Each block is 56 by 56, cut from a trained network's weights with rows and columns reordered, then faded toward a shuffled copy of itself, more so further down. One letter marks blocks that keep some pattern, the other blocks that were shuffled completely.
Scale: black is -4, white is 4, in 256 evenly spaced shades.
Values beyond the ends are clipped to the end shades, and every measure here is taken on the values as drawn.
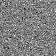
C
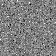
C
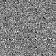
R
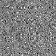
R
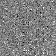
R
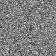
R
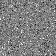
C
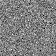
C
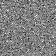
C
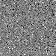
C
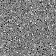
C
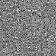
R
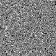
R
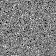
C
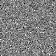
R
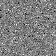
C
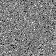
C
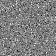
C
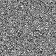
C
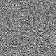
R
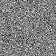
R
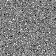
C
